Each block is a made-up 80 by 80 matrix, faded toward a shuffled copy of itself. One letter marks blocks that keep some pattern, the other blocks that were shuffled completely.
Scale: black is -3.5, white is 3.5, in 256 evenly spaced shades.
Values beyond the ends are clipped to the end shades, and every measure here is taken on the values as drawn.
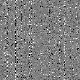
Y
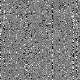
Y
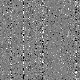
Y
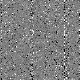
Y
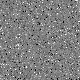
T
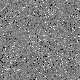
T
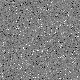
T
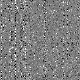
Y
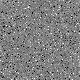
T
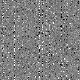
Y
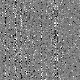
Y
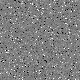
T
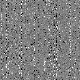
Y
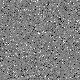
T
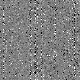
Y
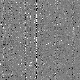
Y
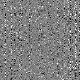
Y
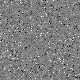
T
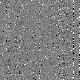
Y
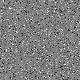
T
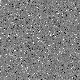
T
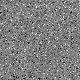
T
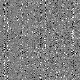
Y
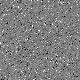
T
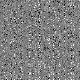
Y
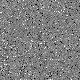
T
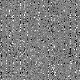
Y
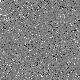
T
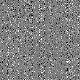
Y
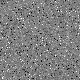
T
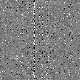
Y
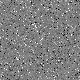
T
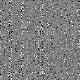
Y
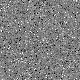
T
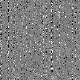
Y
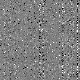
Y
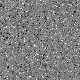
T
